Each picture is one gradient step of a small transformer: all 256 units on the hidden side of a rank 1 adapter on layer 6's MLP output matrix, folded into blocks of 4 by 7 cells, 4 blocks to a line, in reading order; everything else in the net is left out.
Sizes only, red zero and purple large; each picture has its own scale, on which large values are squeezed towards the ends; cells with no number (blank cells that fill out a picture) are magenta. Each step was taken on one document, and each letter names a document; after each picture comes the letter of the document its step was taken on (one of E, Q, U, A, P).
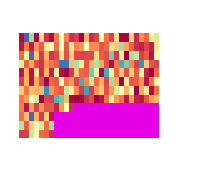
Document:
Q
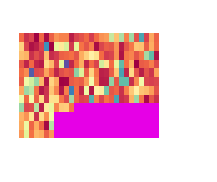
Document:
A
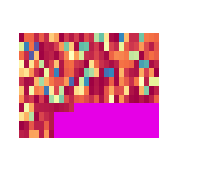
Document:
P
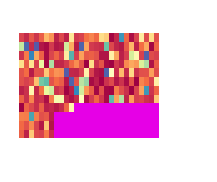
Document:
P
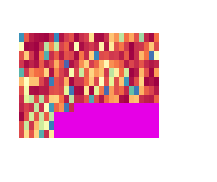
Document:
A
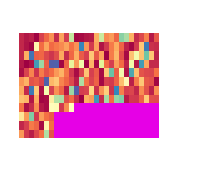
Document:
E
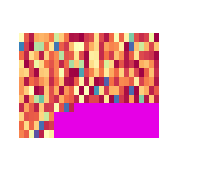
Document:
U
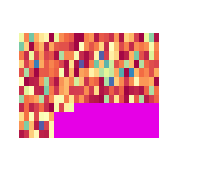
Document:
U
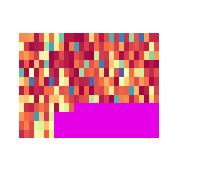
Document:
A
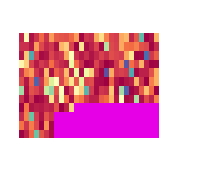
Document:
P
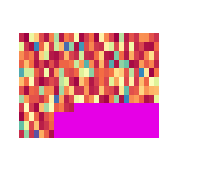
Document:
Q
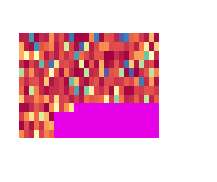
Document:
E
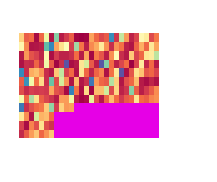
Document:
A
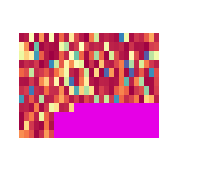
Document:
E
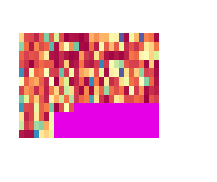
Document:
A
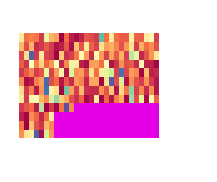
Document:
U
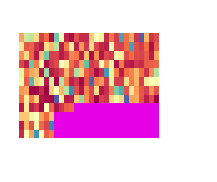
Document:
Q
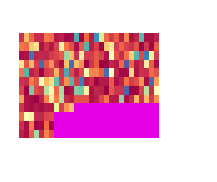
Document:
P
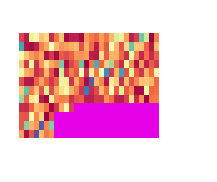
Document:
U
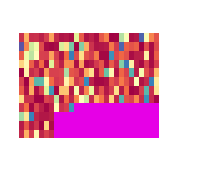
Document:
P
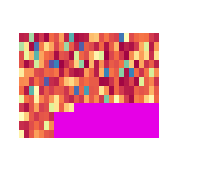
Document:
E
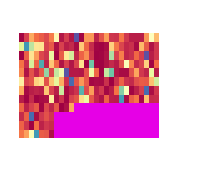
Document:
P
